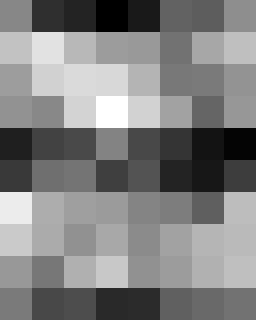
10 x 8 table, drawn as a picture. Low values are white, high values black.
Overall the values sit about 50% of the way up the scale. Horizontal stripes repeat 2 times down the table. The bottom right is the calmest part. The grain runs across in streaks.
